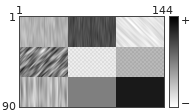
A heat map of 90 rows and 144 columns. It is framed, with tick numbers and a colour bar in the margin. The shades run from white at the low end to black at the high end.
The table splits into 3 rows of 3 panels. Panel 1,1: low, streaked downward, faint in contrast. Panel 1,2: high, streaked downward, faint in contrast. Panel 1,3: very low, slanting down to the right, faint in contrast. Panel 2,1: middling, slanting up to the right, strong in contrast. Panel 2,2: very low, checkered, faint in contrast. Panel 2,3: low, checkered, faint in contrast. Panel 3,1: low, streaked downward. Panel 3,2: middling, flat. Panel 3,3: very high, flat.
